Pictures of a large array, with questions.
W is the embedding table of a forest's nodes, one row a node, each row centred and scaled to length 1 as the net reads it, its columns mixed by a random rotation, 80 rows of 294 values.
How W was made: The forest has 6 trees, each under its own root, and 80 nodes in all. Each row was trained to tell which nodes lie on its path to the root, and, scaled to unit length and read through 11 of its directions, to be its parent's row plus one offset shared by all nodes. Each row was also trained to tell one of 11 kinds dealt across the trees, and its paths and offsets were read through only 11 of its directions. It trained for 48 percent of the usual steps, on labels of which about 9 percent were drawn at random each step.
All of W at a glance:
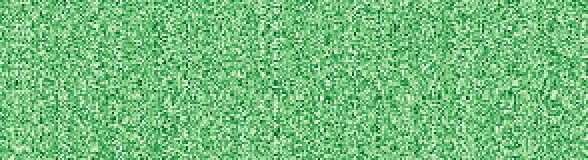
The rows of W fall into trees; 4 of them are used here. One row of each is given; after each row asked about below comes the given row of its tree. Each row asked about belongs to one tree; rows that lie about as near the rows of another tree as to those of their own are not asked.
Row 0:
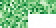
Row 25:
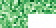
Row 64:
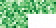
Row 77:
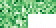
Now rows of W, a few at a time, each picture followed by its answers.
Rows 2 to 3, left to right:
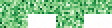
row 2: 25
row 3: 77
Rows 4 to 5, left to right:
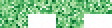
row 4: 25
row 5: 0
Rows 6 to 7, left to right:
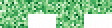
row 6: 0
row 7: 77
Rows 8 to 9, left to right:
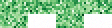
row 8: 64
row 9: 77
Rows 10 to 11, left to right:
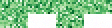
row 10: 25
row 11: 0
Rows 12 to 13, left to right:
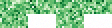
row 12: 25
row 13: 25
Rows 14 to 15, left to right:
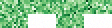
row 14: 25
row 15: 0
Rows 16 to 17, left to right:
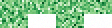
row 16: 77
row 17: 77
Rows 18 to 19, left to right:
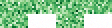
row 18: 64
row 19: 25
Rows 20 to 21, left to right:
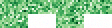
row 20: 64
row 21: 25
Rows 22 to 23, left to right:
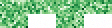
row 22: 64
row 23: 25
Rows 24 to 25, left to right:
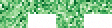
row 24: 77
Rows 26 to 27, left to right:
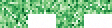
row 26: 25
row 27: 0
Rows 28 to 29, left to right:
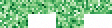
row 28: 64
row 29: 0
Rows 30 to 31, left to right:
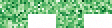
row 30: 77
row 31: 0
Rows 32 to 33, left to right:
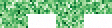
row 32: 25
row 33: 25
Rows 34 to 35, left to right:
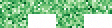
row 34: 77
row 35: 0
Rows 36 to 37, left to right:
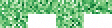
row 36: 25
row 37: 0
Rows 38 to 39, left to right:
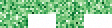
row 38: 64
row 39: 25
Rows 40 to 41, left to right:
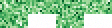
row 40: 77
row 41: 77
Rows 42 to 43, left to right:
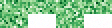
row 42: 77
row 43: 25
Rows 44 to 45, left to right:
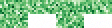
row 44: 77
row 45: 64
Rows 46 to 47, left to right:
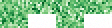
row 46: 77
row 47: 64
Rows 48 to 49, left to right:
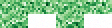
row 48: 64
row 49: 64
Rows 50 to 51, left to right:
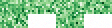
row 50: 25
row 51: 25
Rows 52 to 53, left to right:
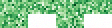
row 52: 0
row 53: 25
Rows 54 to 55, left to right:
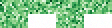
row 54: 64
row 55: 25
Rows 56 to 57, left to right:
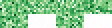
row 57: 0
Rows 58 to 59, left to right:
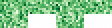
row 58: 77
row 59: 64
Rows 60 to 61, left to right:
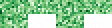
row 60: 77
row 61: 64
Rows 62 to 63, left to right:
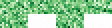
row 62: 25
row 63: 0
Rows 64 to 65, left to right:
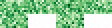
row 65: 64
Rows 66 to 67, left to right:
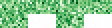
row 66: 77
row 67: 77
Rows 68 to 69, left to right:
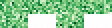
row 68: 64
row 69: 64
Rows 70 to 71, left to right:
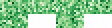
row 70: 0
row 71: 25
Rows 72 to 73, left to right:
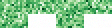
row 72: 64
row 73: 0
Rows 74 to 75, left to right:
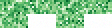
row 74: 25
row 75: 25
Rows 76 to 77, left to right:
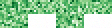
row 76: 64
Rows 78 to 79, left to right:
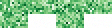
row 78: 0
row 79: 64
